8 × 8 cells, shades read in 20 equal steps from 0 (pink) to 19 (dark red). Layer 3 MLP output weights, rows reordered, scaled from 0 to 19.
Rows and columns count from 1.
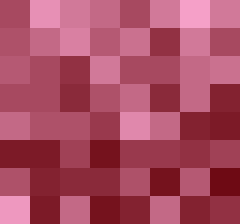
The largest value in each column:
17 17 15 18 16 18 16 19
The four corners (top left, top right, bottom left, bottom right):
11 5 1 14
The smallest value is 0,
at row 1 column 7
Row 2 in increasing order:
4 5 6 7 9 10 11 14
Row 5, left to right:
7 10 10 13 3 7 16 17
